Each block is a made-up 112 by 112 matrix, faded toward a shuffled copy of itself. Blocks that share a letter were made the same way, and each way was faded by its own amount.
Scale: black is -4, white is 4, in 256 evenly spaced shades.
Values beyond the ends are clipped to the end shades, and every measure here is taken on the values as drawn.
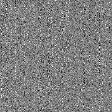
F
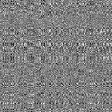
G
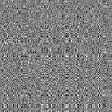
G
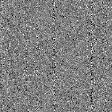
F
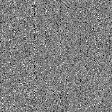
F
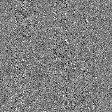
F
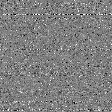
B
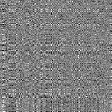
G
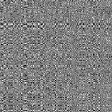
G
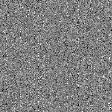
F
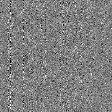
F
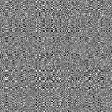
G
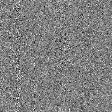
F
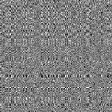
G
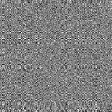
G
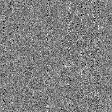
F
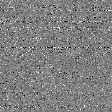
B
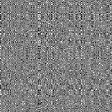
G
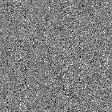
F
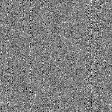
F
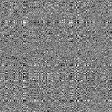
G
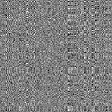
G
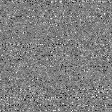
B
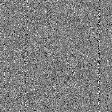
F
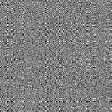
G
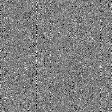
F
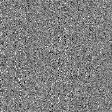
F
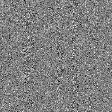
F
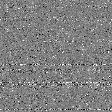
B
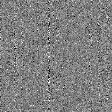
F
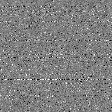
B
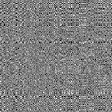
G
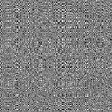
G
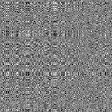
G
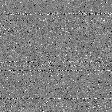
B
